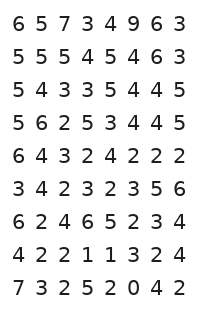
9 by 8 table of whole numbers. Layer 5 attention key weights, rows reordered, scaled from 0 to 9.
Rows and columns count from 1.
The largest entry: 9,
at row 1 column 6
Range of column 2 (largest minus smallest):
4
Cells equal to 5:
14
